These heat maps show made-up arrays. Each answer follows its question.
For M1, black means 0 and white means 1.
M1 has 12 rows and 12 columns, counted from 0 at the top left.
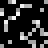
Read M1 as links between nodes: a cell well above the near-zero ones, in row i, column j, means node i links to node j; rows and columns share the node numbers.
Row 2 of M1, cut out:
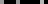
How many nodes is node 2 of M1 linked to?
3
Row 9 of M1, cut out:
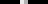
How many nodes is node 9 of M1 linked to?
2
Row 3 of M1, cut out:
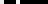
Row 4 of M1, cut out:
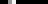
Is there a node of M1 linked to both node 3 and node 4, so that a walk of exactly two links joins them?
no
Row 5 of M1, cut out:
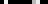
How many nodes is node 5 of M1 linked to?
3
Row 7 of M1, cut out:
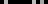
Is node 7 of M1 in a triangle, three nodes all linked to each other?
yes
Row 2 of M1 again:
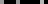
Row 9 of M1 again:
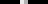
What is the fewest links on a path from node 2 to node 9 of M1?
4
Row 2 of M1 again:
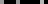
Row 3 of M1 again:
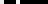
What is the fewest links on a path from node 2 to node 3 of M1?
2
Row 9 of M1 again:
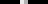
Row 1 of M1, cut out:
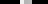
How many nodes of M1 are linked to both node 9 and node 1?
2
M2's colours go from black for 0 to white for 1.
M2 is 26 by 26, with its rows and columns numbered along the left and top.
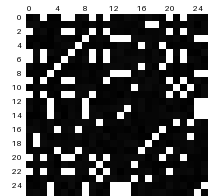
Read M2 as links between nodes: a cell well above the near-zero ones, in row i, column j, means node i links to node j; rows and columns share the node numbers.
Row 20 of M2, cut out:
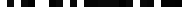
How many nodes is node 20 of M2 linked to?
8
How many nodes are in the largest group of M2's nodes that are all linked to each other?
8
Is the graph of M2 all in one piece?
no
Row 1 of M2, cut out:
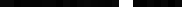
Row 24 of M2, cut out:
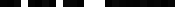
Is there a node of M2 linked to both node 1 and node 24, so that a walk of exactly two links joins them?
no
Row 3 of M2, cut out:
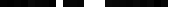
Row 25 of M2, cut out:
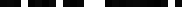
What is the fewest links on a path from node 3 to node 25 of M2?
1
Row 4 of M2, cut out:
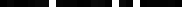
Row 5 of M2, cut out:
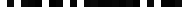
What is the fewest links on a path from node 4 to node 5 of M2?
3
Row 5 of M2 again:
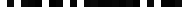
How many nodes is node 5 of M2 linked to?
7
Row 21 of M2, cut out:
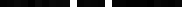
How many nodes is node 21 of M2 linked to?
2
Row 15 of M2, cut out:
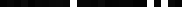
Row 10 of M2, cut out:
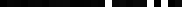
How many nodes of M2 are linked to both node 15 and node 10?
2
